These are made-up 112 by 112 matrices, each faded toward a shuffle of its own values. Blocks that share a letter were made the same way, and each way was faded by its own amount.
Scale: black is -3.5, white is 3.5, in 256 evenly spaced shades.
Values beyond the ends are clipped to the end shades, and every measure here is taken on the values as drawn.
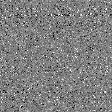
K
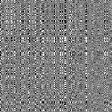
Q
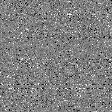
K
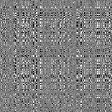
Q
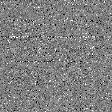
K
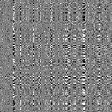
Q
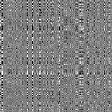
Q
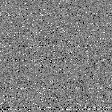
K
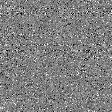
K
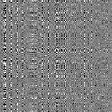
Q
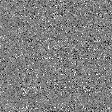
K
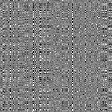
Q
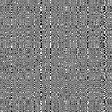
Q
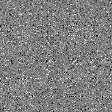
K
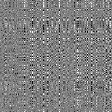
Q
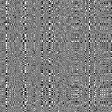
Q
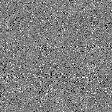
K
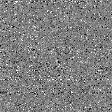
K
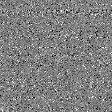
K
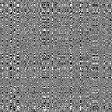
Q
